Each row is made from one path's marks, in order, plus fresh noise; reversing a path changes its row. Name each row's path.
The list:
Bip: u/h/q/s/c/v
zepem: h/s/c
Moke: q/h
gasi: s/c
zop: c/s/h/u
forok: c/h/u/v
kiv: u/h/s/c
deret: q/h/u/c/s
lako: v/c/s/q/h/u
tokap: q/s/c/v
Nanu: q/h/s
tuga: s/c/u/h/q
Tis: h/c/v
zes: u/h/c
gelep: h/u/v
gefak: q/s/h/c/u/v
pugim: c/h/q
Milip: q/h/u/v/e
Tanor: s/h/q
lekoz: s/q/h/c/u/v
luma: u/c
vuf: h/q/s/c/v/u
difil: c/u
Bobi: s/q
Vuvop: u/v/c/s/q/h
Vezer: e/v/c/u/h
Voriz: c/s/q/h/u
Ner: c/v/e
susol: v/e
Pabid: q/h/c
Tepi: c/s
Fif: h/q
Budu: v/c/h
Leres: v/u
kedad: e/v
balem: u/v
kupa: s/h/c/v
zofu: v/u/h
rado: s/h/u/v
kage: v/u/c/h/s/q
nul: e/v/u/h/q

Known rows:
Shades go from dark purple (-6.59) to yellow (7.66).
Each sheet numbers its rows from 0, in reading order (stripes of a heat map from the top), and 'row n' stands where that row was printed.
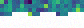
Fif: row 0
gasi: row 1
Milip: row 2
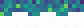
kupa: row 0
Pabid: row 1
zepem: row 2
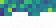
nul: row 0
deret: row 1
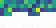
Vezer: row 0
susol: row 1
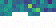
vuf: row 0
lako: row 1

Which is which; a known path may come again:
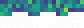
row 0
zop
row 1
Fif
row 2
Vezer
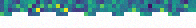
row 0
lekoz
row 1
susol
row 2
Budu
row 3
rado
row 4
deret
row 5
tokap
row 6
Tanor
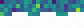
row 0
Tepi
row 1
zepem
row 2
gefak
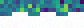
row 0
Moke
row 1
Ner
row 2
Tis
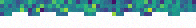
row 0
Milip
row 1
kedad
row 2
kage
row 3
forok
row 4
gasi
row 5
Leres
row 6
vuf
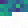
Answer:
Voriz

